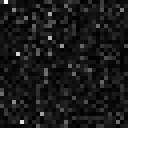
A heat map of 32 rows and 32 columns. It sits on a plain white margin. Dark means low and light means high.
Grain: fine. Histogram: skewed, a long tail of high values. Mirror symmetry: none. Stripes: none. Seam: none. Average level on the scale: 10%.
